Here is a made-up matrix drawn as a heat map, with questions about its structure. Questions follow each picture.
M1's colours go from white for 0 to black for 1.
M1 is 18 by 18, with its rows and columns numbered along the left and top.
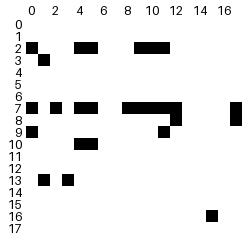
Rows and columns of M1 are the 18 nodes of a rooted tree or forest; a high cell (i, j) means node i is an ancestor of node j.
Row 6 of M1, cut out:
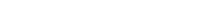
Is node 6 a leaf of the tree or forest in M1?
yes
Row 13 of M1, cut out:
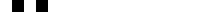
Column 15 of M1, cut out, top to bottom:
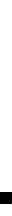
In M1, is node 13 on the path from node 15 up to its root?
no
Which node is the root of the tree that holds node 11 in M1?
7
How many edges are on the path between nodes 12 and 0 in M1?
5
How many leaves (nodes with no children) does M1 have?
10
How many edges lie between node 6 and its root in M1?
0
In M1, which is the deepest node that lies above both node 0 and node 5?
2
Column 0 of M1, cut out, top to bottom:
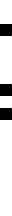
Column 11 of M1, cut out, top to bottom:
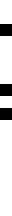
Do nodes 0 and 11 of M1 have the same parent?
yes
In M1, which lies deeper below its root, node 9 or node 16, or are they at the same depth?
node 9
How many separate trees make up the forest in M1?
5
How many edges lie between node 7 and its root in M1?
0
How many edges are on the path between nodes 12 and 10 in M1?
4
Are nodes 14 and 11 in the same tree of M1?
no
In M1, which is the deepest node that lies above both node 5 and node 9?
2
